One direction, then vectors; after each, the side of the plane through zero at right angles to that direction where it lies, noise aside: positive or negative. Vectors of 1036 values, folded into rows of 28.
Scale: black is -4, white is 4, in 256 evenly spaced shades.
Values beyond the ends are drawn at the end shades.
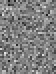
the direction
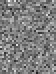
negative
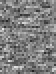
negative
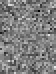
negative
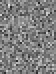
negative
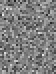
positive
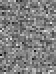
negative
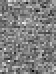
negative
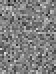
positive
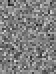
positive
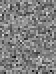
negative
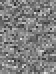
negative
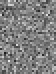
negative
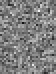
positive
